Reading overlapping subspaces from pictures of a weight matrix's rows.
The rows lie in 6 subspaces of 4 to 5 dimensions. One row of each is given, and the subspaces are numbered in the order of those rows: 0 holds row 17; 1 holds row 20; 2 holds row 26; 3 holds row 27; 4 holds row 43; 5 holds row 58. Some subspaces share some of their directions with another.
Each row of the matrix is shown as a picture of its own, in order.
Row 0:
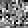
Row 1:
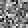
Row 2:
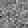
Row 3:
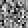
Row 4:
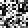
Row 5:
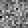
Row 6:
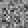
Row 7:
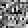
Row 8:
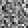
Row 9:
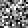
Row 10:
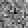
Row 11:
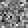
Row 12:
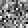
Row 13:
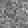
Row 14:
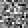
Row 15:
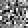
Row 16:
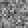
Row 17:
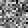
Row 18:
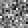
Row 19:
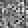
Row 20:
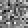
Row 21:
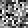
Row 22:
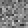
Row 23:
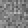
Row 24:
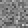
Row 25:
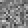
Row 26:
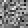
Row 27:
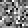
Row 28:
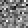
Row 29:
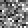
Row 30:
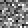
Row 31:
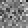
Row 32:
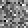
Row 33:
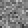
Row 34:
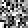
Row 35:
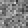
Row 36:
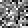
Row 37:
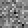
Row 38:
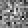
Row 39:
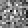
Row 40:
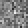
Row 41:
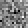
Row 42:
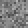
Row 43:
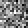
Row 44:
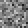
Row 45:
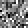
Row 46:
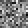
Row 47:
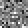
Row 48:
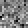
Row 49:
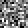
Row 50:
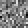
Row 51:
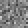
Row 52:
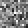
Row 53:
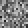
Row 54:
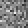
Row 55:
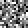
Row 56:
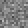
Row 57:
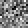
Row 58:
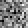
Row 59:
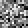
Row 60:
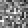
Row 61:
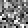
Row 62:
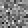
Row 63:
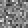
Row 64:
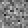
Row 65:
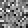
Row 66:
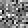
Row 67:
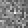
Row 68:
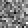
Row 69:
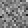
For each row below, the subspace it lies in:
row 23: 4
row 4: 0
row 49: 2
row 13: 1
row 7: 4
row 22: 4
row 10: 5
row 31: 5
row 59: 3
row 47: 3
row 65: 4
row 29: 3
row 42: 2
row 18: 2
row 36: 3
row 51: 1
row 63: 1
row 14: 3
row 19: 1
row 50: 1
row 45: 1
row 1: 1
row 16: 5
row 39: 1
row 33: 3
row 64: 5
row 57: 2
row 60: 5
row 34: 4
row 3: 4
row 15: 1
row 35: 0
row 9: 2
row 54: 4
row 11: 5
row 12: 0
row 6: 5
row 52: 4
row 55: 0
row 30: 3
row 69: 5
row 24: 3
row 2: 3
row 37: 3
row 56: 2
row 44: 3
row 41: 2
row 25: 5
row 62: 3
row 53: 0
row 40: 2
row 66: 2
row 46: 0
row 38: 1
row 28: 2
